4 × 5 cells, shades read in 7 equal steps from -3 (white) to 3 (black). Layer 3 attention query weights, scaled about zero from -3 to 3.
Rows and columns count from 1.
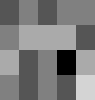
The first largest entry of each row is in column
1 5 4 2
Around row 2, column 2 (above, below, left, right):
0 1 0 -1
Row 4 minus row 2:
0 2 1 2 -3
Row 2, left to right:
0 -1 -1 -1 1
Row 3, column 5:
-1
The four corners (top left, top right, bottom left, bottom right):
1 0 0 -2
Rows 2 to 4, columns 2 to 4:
-1 -1 -1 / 1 0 3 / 1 0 1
